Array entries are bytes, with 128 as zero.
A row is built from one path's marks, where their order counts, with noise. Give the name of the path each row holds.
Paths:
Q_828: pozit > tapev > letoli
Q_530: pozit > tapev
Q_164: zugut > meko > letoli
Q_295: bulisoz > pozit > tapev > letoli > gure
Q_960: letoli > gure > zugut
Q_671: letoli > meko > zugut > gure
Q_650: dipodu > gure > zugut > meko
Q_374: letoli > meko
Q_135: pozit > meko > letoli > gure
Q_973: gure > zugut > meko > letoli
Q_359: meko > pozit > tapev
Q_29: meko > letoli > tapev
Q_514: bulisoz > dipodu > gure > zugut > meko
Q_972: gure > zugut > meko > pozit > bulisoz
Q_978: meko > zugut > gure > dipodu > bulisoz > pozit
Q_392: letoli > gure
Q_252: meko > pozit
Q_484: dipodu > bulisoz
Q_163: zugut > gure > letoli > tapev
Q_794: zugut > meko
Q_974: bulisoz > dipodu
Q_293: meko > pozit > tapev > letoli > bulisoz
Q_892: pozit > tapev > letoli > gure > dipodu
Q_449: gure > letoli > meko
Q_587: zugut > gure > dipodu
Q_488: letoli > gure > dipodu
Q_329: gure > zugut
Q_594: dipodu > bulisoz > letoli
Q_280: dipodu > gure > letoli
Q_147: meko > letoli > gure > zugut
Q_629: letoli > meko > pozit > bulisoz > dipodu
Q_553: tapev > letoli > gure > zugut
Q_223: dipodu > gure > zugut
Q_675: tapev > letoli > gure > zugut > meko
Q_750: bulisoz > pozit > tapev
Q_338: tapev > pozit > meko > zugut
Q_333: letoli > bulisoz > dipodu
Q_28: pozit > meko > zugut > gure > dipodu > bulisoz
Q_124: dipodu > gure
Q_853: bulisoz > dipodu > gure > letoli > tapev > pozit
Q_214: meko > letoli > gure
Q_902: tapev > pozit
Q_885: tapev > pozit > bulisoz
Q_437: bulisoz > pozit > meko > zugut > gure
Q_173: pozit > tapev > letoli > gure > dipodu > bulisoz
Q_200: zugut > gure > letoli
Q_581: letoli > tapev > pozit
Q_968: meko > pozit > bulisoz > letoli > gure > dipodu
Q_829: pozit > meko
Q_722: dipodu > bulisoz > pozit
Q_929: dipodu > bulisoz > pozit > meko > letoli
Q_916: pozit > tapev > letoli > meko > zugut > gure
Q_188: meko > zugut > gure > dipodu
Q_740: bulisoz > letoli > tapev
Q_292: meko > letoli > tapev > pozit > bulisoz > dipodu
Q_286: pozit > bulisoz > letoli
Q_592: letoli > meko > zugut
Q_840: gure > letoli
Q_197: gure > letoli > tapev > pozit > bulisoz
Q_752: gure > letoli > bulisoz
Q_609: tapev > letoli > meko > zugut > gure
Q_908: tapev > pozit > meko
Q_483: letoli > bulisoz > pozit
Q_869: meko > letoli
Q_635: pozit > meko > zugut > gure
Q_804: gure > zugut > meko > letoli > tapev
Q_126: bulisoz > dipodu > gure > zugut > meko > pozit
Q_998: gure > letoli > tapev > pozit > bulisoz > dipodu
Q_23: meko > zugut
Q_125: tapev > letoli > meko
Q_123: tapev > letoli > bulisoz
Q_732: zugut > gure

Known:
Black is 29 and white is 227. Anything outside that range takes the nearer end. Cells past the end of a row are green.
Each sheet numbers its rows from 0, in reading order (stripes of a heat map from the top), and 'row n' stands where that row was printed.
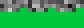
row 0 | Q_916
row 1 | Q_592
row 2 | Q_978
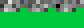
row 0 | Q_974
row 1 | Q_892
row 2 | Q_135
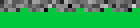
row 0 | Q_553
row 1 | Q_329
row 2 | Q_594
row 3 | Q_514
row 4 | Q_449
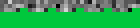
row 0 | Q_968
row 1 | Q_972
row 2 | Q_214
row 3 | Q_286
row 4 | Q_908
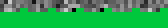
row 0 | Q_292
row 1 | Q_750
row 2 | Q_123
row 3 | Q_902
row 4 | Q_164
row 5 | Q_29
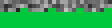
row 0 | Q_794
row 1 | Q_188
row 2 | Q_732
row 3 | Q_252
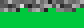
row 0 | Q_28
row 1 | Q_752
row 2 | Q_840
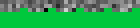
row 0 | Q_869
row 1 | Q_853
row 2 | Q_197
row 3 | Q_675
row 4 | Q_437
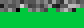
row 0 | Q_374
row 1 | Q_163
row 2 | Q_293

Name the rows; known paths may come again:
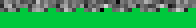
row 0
Q_23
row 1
Q_629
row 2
Q_338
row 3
Q_125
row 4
Q_740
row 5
Q_650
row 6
Q_972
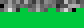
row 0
Q_214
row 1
Q_359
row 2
Q_123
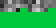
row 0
Q_885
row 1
Q_292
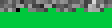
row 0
Q_853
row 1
Q_280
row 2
Q_675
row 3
Q_333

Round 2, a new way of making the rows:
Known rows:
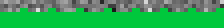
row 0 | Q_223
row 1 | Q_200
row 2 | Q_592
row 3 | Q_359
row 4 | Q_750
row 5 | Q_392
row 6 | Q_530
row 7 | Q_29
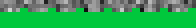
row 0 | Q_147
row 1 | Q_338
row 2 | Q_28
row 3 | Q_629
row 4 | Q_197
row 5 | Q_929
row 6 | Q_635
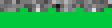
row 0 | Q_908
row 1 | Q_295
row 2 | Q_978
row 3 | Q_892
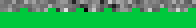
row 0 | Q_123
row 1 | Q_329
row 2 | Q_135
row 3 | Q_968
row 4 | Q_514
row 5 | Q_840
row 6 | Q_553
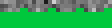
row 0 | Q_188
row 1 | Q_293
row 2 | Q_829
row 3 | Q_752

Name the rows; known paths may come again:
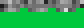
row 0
Q_126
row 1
Q_338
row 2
Q_214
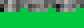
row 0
Q_929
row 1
Q_188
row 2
Q_978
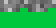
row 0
Q_488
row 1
Q_740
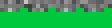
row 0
Q_29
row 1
Q_974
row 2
Q_869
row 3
Q_530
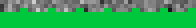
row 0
Q_594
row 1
Q_960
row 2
Q_581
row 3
Q_972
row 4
Q_885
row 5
Q_374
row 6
Q_750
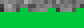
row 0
Q_333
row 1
Q_794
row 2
Q_829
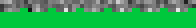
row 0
Q_28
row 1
Q_286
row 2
Q_163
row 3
Q_125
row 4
Q_671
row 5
Q_973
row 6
Q_916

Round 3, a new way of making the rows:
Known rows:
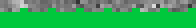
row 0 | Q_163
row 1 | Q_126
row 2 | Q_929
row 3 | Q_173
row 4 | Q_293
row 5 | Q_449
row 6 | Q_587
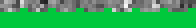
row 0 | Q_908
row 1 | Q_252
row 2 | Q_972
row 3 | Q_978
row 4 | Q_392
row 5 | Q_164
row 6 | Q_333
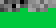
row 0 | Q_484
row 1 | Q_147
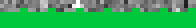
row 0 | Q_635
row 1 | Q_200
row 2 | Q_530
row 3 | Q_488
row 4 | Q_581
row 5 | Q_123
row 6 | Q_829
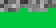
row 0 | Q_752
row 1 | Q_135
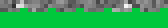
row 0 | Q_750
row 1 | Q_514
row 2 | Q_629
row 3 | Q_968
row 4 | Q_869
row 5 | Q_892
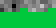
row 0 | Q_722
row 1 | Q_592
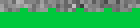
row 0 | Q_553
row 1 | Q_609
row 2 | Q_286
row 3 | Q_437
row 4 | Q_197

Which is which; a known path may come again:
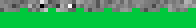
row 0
Q_28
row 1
Q_124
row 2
Q_374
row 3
Q_892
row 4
Q_916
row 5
Q_998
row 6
Q_553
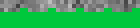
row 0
Q_650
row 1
Q_804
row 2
Q_135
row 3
Q_295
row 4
Q_853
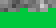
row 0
Q_629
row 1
Q_973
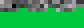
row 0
Q_974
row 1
Q_594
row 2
Q_752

